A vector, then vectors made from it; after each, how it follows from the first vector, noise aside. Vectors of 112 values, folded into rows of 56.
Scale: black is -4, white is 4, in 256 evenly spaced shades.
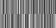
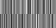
reversed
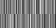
wrapped around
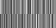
reversed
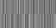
shrunk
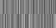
shrunk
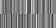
reversed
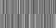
shrunk
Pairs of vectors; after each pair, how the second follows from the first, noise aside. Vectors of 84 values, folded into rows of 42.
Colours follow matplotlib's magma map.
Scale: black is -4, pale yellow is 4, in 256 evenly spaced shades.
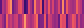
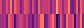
wrapped around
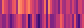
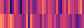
wrapped around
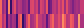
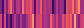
shuffled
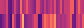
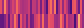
shuffled
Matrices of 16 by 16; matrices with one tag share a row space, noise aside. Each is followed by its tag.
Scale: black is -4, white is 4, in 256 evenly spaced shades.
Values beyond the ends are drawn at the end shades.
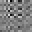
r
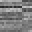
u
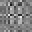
r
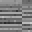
u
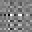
r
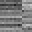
u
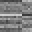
u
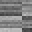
u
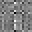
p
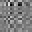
r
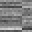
u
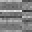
u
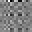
r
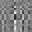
p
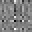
p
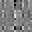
p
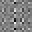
p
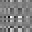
r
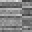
u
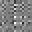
p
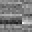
u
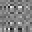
r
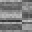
u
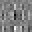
p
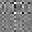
p
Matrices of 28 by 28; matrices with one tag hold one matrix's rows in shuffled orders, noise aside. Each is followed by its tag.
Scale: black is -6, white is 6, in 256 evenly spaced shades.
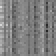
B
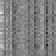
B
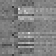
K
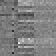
K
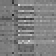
K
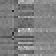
K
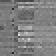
K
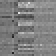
K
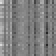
B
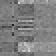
K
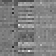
K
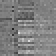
K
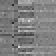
K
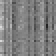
B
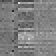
K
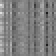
B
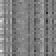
B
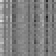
B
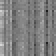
B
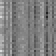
B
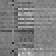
K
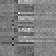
K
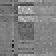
K
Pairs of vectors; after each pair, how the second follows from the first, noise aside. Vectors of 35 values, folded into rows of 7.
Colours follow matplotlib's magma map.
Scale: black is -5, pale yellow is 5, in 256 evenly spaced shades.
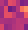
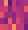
shuffled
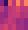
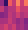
copied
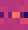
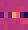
copied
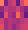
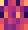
scaled up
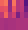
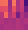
copied
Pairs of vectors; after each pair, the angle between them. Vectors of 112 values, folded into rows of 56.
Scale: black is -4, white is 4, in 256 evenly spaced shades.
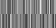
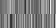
partly opposed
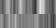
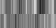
nearly opposite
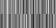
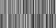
nearly parallel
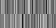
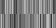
partly opposed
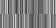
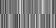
partly opposed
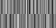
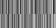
partly opposed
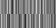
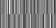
partly aligned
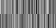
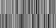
nearly parallel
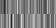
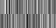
partly opposed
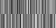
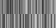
partly aligned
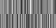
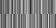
nearly opposite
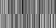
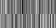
nearly parallel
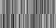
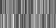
nearly opposite
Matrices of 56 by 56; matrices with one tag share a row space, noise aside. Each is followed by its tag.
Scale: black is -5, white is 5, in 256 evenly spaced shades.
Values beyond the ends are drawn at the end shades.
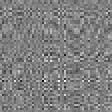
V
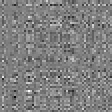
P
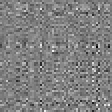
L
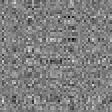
P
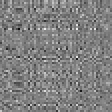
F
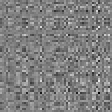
L
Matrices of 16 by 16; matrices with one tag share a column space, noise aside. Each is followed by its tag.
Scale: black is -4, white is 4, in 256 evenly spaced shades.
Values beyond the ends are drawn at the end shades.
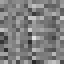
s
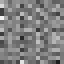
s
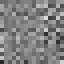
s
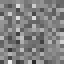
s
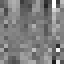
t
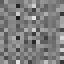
s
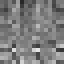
t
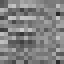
s
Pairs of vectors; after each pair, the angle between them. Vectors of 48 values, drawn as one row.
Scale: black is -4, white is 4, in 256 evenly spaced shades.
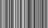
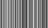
orthogonal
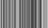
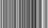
nearly parallel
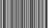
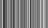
partly aligned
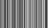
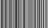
orthogonal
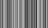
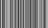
orthogonal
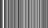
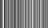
nearly parallel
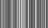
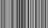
nearly opposite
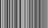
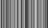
partly opposed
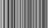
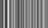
nearly opposite
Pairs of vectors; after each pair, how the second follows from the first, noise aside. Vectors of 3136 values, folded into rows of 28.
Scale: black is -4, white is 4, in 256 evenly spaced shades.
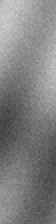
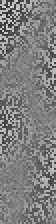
sign-scrambled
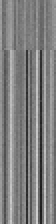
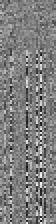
sign-scrambled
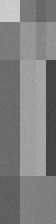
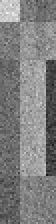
copied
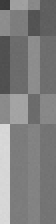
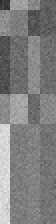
copied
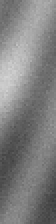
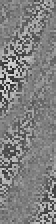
sign-scrambled
